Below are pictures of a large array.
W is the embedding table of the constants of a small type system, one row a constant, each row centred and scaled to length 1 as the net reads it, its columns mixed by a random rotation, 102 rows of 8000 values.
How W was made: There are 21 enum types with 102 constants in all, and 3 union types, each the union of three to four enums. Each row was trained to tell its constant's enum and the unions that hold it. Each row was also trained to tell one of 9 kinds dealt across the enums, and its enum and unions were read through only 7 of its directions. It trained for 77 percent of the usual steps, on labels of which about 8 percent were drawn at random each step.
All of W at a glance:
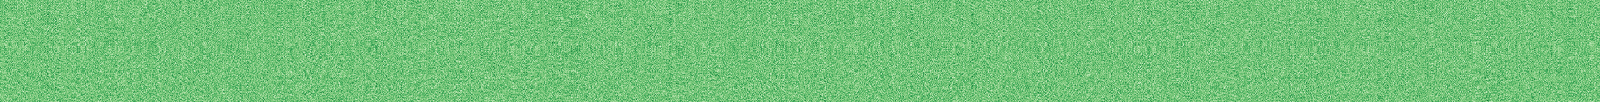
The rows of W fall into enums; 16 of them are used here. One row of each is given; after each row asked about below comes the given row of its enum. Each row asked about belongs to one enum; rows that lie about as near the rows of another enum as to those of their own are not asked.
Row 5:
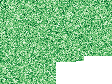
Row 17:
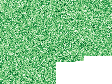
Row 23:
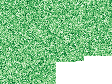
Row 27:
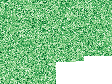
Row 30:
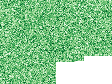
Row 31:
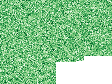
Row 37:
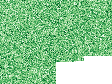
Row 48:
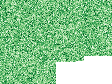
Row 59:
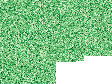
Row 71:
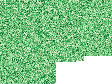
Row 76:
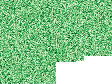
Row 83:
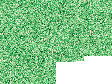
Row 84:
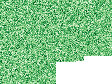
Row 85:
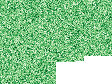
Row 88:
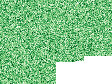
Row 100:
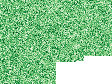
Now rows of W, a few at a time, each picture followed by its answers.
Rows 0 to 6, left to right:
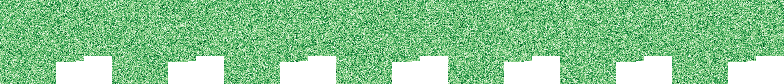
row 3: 83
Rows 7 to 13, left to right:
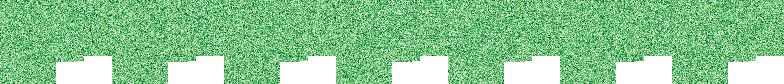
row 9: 76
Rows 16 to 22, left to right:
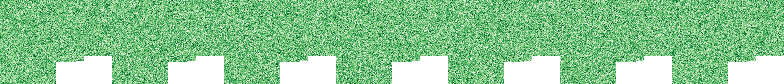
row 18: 76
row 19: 76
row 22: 48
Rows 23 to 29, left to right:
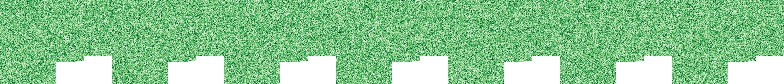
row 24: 37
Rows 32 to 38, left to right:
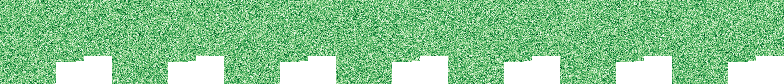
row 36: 31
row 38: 76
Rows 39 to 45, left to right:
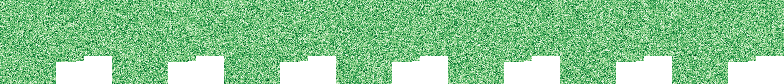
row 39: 84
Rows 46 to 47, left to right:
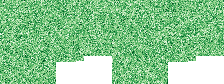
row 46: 83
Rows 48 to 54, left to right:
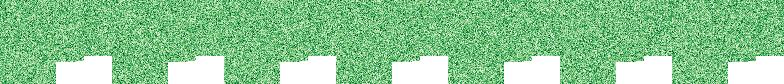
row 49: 83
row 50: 48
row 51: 85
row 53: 23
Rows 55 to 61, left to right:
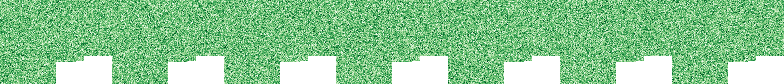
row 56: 88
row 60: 48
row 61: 84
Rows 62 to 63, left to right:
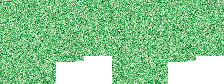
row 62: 88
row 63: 59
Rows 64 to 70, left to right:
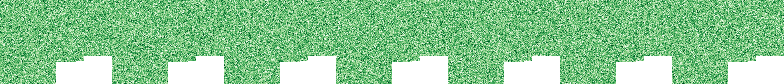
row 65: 84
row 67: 85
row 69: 37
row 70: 71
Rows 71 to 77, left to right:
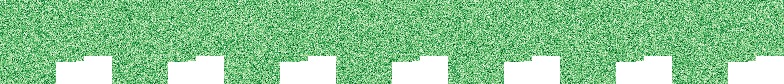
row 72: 59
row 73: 23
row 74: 85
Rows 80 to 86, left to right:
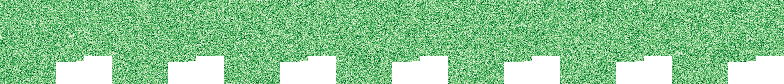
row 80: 59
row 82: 37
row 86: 30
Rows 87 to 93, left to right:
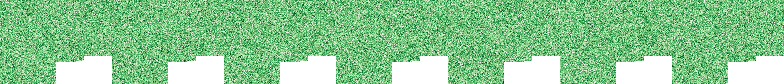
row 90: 85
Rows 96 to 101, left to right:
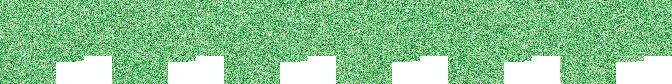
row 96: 88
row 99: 84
